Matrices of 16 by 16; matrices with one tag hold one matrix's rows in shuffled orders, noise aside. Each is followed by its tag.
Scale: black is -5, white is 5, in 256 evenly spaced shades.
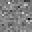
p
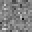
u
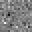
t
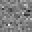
p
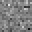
p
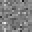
u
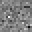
p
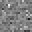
p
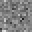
u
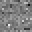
p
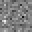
u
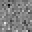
t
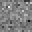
p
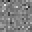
t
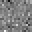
t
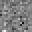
u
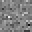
p
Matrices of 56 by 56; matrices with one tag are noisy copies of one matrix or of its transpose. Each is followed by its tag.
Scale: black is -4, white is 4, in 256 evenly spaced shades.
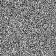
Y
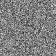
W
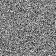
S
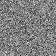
W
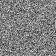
S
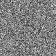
W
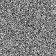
W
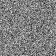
S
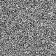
Y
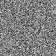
W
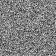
S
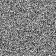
S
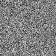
Y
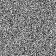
S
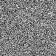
Y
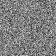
S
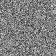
W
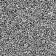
Y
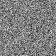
S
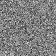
W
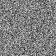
S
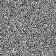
Y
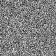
Y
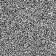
Y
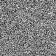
Y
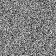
S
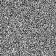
Y
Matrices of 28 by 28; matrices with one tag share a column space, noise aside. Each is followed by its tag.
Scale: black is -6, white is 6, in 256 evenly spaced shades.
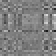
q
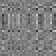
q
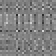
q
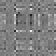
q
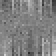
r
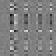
q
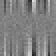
r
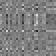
q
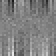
r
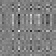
q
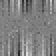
r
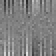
r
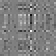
q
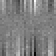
r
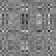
q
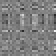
q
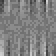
r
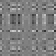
q
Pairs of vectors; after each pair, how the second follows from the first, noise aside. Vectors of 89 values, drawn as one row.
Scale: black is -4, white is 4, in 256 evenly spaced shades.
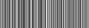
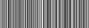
reversed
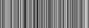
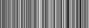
wrapped around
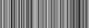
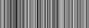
wrapped around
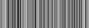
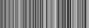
wrapped around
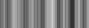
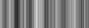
reversed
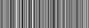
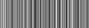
reversed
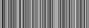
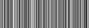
reversed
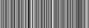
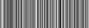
reversed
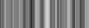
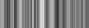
reversed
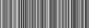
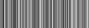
reversed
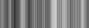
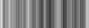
wrapped around
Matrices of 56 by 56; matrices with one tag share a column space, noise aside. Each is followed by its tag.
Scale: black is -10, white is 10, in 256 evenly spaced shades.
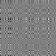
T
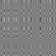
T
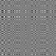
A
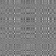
T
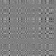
T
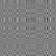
T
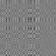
T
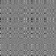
T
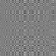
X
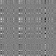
T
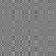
X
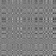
T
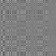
X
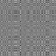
X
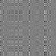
X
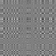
T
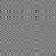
A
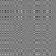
A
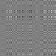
A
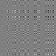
A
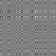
A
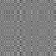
X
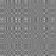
T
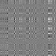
T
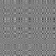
T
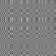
T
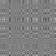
T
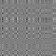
T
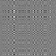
A
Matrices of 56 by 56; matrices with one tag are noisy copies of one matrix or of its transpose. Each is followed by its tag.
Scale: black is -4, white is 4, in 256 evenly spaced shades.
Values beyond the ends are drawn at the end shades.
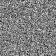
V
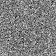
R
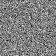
V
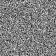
V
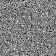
V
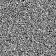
V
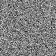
V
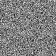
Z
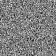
Z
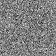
R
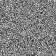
Z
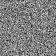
V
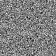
Z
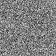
R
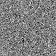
R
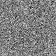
R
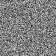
V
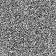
R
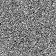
R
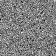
Z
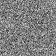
R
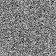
R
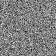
V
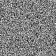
Z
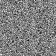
Z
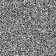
V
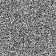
R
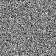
V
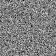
V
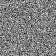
V
